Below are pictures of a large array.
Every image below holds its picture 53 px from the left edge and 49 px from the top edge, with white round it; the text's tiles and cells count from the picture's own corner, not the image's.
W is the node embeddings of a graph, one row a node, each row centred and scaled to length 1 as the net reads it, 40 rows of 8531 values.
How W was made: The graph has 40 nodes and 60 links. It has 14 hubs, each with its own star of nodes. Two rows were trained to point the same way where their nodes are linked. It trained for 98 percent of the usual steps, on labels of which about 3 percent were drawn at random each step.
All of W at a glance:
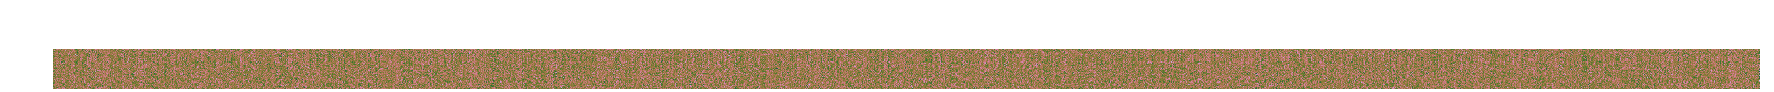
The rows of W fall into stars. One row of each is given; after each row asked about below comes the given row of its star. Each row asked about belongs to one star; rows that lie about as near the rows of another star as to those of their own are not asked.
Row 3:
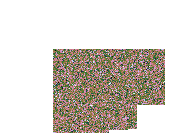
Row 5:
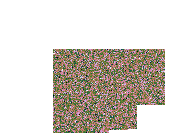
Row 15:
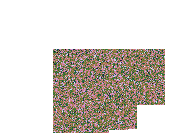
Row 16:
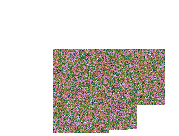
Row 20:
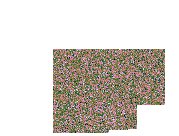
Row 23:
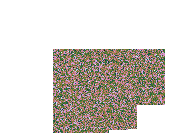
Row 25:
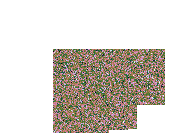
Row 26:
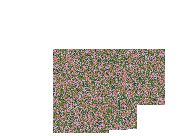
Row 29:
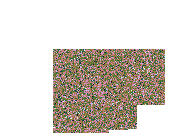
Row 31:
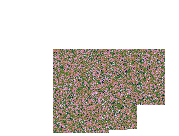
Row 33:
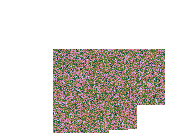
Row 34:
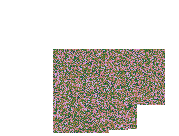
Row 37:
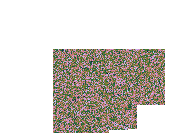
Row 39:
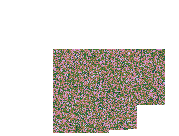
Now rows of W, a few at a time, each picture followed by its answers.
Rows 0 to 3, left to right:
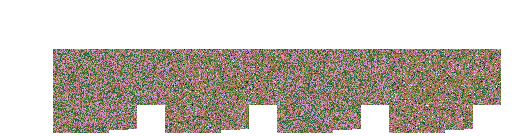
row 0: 16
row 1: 26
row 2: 25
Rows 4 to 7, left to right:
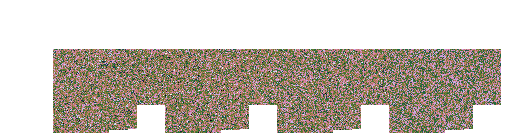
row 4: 15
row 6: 37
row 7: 5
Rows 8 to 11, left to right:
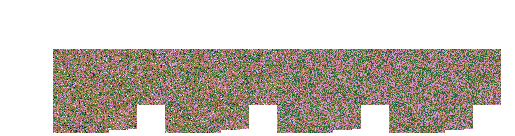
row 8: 3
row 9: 15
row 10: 20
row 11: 15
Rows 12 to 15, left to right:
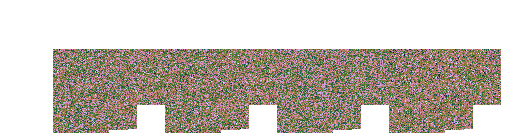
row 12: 34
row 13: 16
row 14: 29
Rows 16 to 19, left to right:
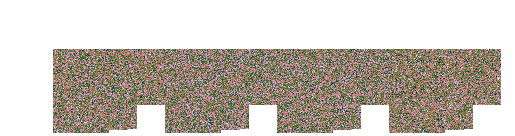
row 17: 26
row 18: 23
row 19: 5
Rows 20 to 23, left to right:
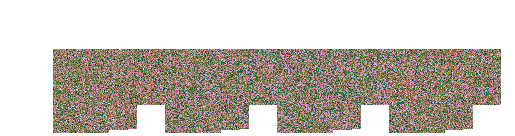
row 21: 31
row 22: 3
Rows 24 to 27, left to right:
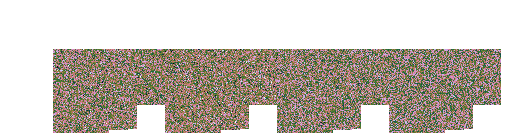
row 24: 39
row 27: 33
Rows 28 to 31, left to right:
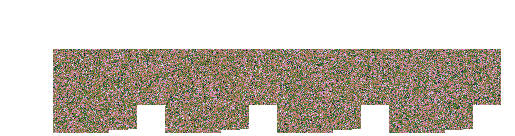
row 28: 25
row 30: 29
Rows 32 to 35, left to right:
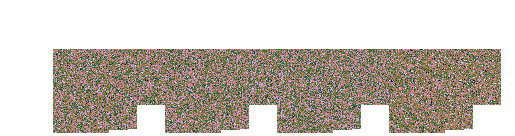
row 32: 31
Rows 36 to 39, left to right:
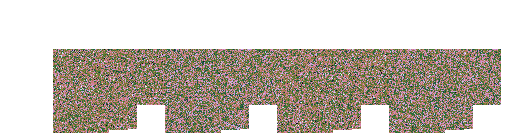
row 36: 34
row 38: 33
